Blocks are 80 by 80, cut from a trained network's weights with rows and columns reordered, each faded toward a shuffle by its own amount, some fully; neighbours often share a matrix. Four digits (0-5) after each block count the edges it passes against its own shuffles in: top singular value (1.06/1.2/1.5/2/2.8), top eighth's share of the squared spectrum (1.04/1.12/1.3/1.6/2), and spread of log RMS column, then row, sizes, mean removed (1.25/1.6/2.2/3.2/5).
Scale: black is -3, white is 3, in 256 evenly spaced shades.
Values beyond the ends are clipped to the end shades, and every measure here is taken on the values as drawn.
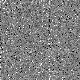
2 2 1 0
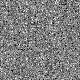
2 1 0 0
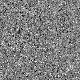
0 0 0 0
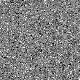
1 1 0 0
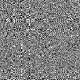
4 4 2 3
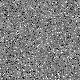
0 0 0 0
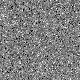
0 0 0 0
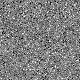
0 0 0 0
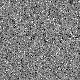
0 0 0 0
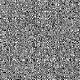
3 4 1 3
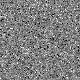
1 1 0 0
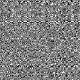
4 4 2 3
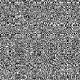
4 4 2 3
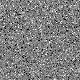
2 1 0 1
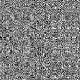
4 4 1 2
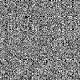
3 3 1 2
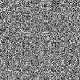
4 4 2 2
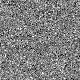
2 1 0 0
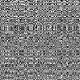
5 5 2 4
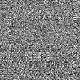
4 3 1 2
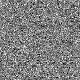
3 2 0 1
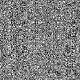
3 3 1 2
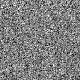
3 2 0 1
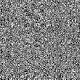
3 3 1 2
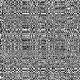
5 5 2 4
